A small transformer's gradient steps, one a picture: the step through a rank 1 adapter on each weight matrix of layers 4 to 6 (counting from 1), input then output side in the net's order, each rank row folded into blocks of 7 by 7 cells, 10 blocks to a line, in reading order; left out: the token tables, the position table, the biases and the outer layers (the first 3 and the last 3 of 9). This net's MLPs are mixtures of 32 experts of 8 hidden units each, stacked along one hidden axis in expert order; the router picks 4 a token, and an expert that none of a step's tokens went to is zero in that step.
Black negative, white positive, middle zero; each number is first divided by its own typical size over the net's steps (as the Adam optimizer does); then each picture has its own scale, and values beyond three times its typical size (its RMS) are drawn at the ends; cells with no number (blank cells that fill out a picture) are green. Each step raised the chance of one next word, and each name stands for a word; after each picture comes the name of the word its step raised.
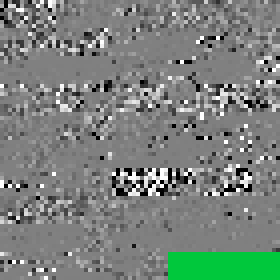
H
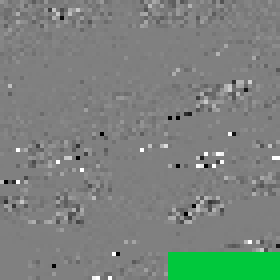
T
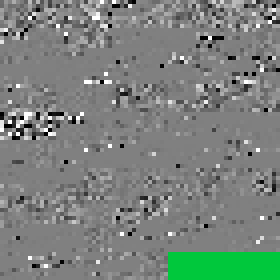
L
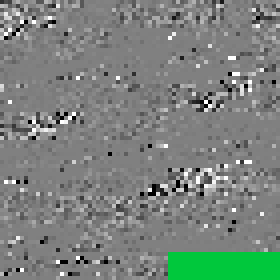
T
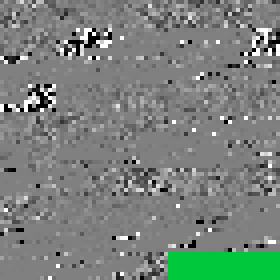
H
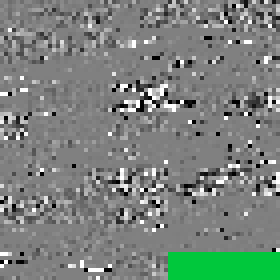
H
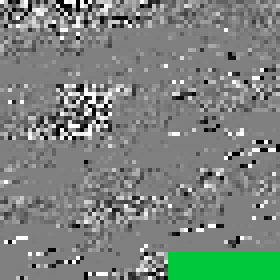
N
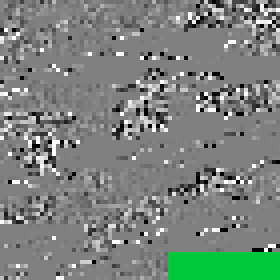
H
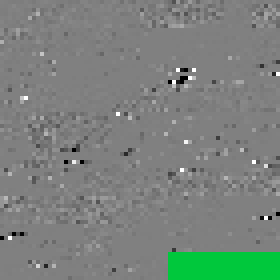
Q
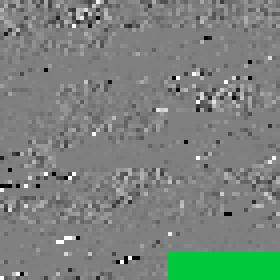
T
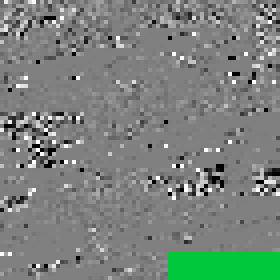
L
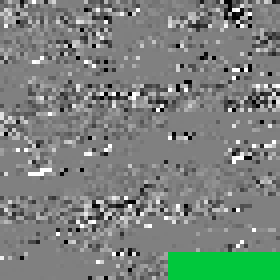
H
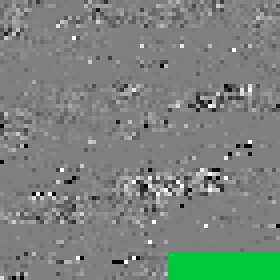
T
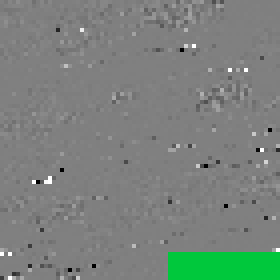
T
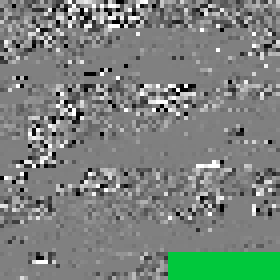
N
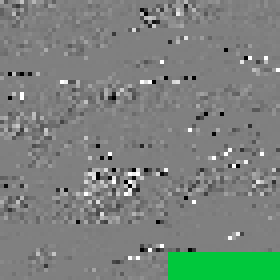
Q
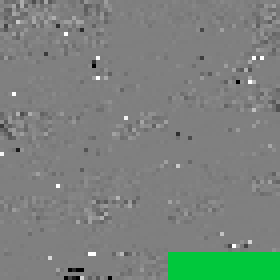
L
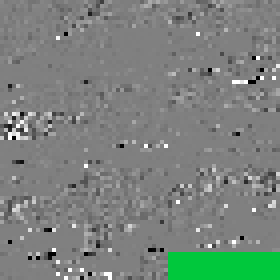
L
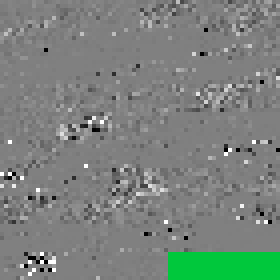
T
